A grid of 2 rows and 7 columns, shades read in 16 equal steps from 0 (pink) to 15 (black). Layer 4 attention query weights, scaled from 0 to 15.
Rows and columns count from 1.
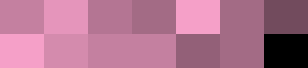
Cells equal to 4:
1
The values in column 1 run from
0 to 3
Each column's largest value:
3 2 4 5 6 5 15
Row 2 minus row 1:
-3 1 -1 -2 6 0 7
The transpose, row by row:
3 0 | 1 2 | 4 3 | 5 3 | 0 6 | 5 5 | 8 15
